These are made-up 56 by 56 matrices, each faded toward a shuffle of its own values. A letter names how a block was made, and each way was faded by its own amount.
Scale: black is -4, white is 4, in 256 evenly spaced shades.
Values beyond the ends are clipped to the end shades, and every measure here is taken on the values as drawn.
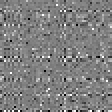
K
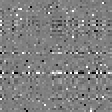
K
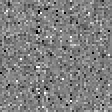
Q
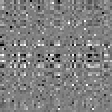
K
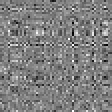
K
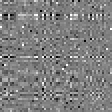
K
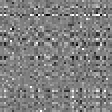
K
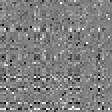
K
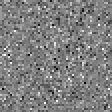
Q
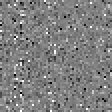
Q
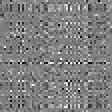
K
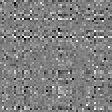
K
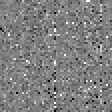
Q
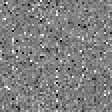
Q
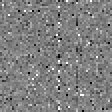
Q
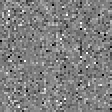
Q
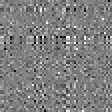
K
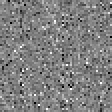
Q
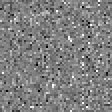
Q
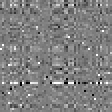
K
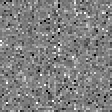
Q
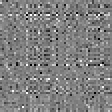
K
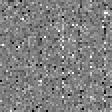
Q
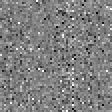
Q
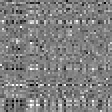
K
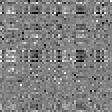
K
